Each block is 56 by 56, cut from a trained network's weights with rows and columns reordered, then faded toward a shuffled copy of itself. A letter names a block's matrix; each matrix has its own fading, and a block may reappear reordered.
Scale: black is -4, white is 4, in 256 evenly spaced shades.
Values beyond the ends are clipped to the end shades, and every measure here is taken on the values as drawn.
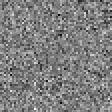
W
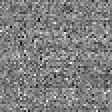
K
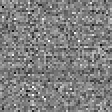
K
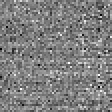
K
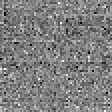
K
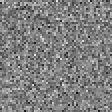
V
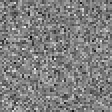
V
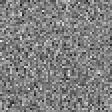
W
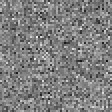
W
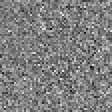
V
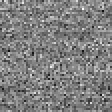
K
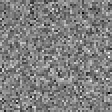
W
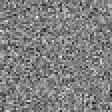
W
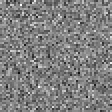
W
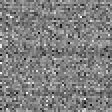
K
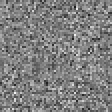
W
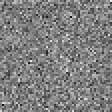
V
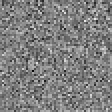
W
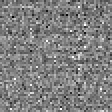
K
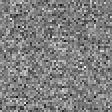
W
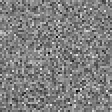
V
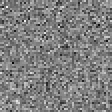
W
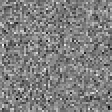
V
